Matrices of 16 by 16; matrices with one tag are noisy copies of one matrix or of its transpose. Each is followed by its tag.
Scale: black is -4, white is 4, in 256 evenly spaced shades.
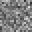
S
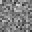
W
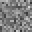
S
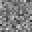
S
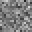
S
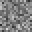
S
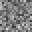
S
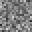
S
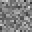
S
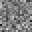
S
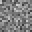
W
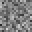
S
